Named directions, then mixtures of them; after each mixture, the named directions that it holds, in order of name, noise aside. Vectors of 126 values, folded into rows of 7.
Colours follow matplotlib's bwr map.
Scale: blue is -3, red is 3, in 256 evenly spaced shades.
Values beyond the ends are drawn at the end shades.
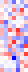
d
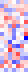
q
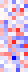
d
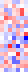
d, q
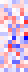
d, q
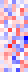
d, q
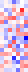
d, q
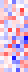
d, q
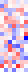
q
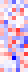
d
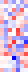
d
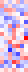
q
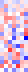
q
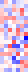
d, q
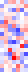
d, q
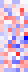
d, q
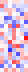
q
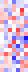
d, q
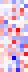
d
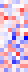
d, q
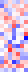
q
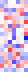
q
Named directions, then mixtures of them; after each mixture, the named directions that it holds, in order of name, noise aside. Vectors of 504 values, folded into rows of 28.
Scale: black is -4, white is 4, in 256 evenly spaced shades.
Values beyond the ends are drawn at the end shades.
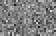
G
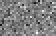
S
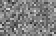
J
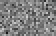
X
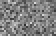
J, S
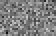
X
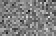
S, X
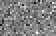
S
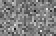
G, J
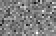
S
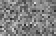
J, S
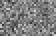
J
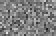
X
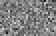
X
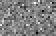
S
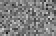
X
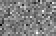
S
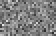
G, J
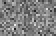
G, J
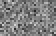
J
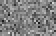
G, S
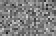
X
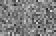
G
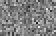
G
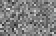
J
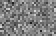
J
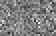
G, S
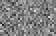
J, X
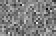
G, X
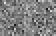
G, J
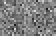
G, J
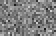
G
